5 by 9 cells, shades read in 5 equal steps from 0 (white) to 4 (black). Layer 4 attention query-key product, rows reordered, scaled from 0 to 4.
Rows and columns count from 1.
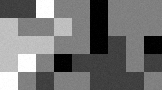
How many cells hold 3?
11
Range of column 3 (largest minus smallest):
3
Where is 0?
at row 1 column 3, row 4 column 2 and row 5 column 1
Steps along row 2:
up same down up up down same same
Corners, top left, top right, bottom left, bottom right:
3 2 0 2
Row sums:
20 18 20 21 20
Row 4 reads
1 0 2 4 3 3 3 2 3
